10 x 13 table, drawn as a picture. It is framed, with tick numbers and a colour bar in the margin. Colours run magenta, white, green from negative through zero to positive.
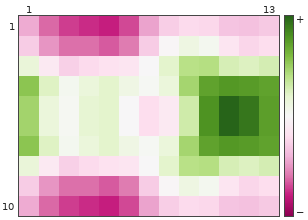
The ninth with the highest average is the middle right. The middle right is the calmest part. It is mirror symmetric from top to bottom. There are no lone odd cells.
